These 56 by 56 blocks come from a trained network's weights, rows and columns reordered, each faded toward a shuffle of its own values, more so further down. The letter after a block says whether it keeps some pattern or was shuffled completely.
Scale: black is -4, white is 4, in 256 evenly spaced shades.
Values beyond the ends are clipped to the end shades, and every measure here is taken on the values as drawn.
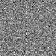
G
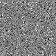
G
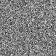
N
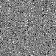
G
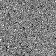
N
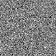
G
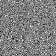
G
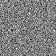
G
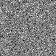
N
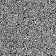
G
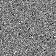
N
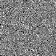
G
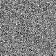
G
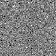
G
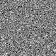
N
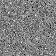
N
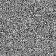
G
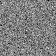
N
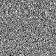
G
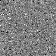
G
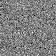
N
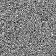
G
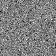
N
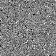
G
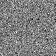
N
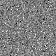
N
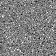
N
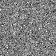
N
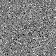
N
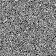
N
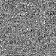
G
